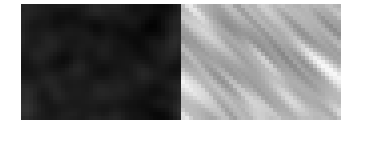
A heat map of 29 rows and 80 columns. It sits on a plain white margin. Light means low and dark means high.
The table splits into one row of 2 panels. Panel 1,1: very high, blotchy, faint in contrast. Panel 1,2: low, slanting down to the right.
